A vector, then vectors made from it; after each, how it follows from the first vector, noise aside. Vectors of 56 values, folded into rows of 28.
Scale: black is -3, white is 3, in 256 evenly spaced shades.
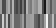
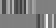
partly zeroed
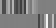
partly zeroed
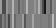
partly zeroed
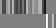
partly zeroed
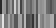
wrapped around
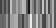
wrapped around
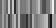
wrapped around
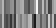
wrapped around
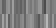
shrunk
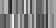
wrapped around
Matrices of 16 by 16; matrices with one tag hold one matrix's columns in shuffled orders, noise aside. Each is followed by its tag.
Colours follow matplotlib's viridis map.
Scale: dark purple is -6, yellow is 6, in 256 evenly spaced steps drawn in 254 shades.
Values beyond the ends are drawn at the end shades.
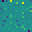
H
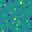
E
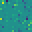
E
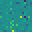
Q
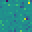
E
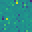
E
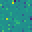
E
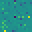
Q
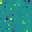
E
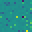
Q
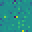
Q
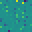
H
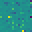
Q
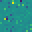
E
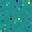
E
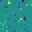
E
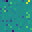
H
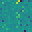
H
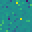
E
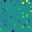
H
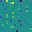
H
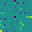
Q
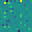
H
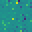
E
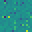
Q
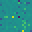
Q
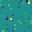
E
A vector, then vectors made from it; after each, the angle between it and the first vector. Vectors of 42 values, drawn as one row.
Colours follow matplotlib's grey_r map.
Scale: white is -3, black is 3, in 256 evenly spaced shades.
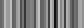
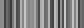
nearly opposite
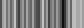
orthogonal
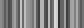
nearly opposite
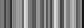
partly opposed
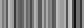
orthogonal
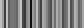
orthogonal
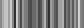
partly aligned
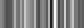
nearly opposite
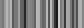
nearly parallel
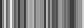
partly aligned
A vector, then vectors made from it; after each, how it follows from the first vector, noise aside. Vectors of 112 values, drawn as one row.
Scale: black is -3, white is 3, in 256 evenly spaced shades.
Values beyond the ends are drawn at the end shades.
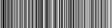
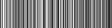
negated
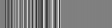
partly zeroed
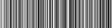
reversed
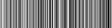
reversed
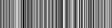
wrapped around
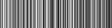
negated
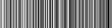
reversed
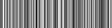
sign-scrambled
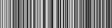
negated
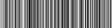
wrapped around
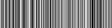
wrapped around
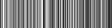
negated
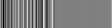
partly zeroed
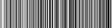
reversed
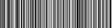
wrapped around
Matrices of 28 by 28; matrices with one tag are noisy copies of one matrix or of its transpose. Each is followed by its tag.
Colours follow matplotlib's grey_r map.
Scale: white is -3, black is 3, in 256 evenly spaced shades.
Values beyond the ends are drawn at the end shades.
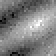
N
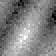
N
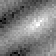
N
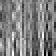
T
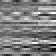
T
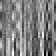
T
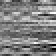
T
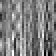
T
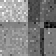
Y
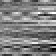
T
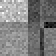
Y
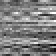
T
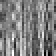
T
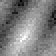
N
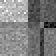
Y
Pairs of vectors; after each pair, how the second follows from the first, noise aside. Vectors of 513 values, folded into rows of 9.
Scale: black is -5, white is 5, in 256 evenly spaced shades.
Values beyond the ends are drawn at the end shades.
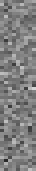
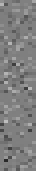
partly zeroed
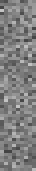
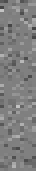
partly zeroed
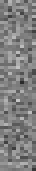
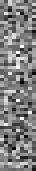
scaled up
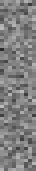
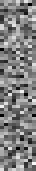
scaled up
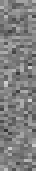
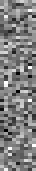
scaled up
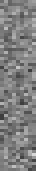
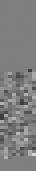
partly zeroed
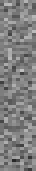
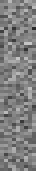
wrapped around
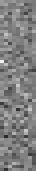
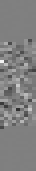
partly zeroed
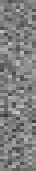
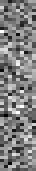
scaled up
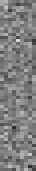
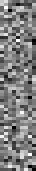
scaled up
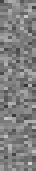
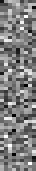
scaled up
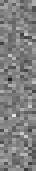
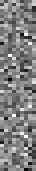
scaled up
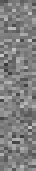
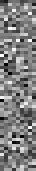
scaled up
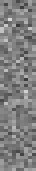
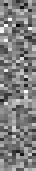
scaled up
